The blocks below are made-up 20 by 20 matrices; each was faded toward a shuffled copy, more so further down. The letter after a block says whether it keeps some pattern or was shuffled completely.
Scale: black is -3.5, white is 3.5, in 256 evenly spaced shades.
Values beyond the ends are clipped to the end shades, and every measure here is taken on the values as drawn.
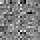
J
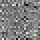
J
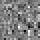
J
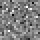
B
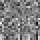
J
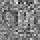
J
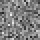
B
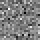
B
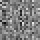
J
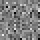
J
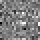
J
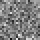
B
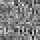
J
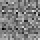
J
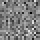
J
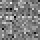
J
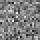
J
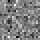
J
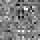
J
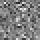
J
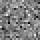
B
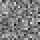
J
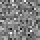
B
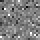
B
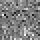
B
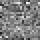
J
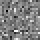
J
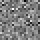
J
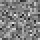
B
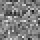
J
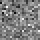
B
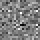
J
